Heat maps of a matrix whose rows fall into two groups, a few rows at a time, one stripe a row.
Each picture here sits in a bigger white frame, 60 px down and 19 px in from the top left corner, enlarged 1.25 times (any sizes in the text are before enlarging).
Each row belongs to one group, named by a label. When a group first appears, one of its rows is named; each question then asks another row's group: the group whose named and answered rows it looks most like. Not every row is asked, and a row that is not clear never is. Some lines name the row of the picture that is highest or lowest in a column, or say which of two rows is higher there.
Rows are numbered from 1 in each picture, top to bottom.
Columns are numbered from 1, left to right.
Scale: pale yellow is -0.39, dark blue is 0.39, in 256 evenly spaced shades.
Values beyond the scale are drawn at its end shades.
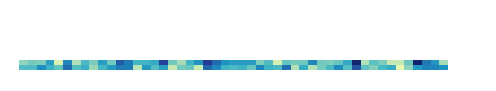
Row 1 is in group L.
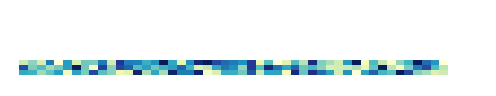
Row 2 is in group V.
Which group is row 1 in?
L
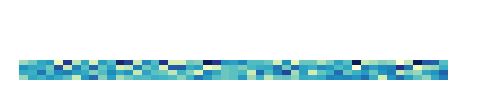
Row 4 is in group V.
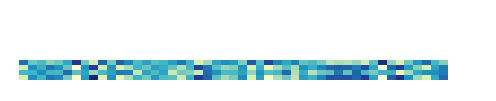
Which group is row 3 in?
L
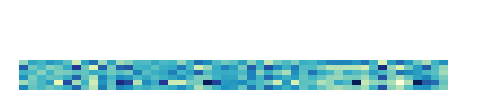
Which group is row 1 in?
V
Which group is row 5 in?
L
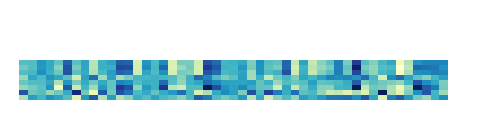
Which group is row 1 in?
L
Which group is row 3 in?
L
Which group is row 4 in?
V
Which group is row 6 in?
L
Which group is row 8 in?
V
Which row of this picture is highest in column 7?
7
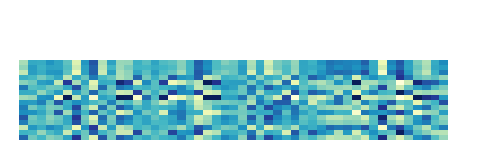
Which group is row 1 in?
V
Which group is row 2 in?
V
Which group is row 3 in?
V
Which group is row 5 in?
L
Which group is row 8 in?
L
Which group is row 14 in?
V
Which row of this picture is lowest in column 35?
8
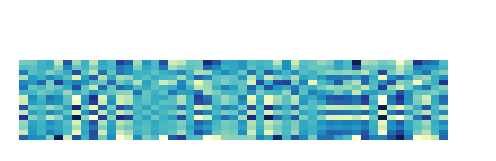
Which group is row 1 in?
L
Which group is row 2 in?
L
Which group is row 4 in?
V
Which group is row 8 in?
V
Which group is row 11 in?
V
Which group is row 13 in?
V
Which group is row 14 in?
V
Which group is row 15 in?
V
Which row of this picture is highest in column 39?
1
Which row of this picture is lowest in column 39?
16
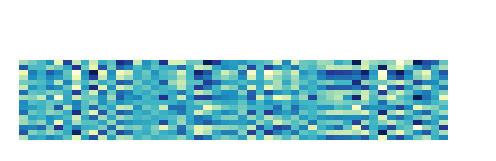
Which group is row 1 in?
L
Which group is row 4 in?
V
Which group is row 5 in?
L
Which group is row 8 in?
L
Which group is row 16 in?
V
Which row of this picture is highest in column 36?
3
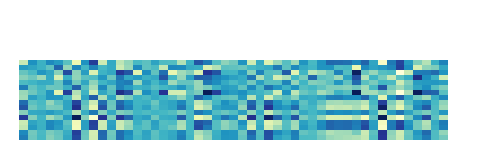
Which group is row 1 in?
V
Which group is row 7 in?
L
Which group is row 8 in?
V
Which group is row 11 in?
V
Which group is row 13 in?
V
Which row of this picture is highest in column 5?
2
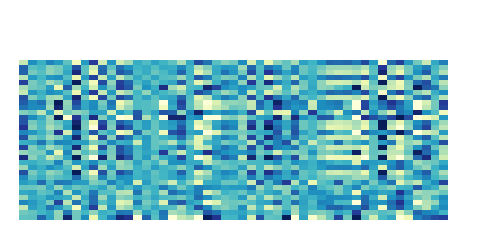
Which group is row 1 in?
V
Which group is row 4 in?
V
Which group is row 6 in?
L
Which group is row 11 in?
L
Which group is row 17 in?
L
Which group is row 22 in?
V
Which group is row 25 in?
L
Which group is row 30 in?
V
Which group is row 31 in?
L
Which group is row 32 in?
L
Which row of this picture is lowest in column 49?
11
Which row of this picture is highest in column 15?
32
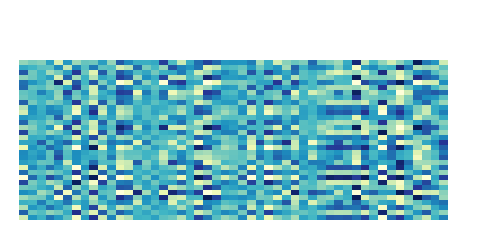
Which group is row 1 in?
L
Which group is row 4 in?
L
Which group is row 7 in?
L
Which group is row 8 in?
L
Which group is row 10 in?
V
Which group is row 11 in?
V
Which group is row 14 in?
L
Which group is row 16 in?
V
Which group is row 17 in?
L
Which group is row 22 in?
V
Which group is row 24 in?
V
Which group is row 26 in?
L
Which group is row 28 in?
L
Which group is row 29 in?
L
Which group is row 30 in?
V
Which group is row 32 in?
V
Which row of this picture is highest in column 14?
27
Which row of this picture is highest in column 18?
27
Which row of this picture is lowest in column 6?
27
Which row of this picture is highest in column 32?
27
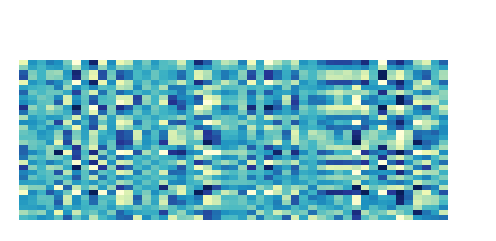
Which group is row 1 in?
V
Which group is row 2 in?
V
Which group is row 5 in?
V
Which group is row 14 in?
V
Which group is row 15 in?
L
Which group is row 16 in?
L
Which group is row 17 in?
L
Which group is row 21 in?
V
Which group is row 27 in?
V
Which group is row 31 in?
L
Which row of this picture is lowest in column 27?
27
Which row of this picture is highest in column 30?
19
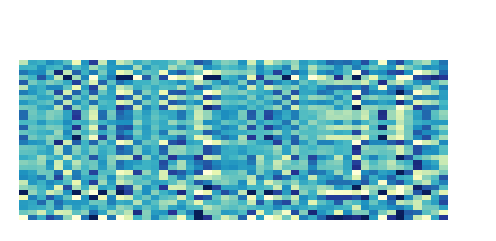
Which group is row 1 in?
V
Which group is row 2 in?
L
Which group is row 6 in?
V
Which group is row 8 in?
L
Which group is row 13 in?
L
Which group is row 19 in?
L
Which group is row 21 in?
L
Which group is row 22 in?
L
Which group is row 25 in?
V
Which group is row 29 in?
L
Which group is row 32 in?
V
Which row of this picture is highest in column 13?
4
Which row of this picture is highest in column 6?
4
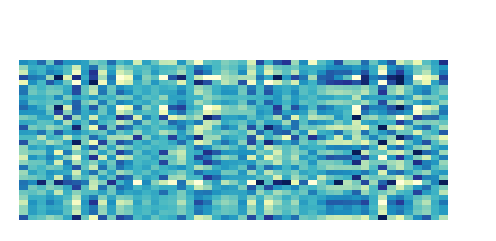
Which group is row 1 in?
L
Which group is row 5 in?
V
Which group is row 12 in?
L
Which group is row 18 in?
V
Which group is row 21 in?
L
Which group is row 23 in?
V
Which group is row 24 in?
L
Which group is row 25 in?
L
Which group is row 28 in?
V
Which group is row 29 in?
V
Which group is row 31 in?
V
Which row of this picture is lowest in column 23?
4
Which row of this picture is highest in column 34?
16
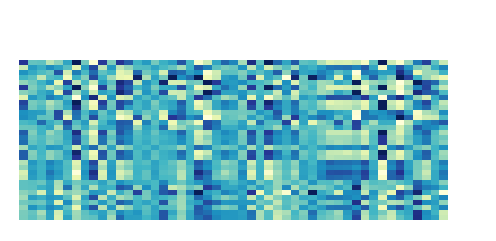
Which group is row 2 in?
V
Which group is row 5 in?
L
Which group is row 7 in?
L
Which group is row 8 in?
V
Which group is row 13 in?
L
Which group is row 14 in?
L
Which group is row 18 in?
V
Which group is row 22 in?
V
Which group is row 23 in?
V
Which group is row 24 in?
V
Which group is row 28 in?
V
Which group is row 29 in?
L
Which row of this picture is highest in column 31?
13
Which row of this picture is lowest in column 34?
13
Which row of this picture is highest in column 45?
4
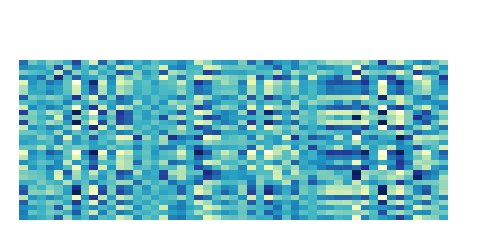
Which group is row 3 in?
L
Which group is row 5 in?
V
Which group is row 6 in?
V
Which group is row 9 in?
L
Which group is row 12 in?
L
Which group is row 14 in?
V
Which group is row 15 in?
L
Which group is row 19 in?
V
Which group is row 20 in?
V
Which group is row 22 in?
V
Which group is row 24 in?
L
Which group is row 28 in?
V
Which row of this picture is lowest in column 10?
19
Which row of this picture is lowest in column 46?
4
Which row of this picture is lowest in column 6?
16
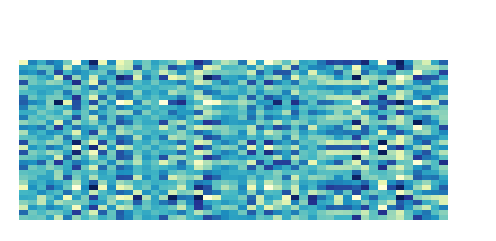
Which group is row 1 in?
V
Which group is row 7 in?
L
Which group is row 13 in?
L
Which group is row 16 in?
L
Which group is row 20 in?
L
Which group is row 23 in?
L
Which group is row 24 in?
L
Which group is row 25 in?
V
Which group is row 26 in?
V
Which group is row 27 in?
L
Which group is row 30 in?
V
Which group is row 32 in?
L
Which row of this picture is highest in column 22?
4
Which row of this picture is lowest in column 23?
9
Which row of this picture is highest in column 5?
9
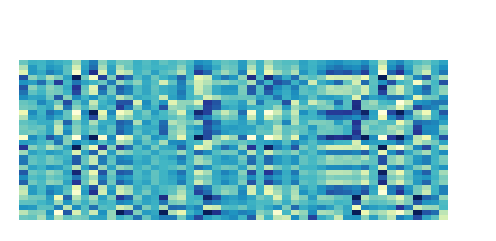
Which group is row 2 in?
V
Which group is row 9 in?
L
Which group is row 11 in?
V
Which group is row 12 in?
V
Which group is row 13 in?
L
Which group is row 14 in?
L
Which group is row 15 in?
L
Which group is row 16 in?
V
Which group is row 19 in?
V
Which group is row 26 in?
V
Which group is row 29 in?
L
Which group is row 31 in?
L
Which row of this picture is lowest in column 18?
9
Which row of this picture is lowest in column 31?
32
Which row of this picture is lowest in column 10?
16
